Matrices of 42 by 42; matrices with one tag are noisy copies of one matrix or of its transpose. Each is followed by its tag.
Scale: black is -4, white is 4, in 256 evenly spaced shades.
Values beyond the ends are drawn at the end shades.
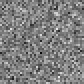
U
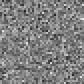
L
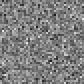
L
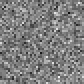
U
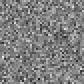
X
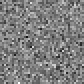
L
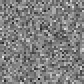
X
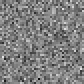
X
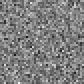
L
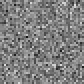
L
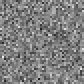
X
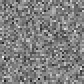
X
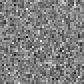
L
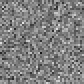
U
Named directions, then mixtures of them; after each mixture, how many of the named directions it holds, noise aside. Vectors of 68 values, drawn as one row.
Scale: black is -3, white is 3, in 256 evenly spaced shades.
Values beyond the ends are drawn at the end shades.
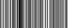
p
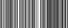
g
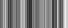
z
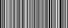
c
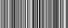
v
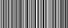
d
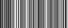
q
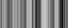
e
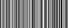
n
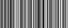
two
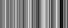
two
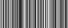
two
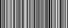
one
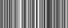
three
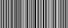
one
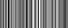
two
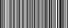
one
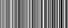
one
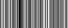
one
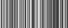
two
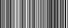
three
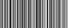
three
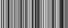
two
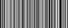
one
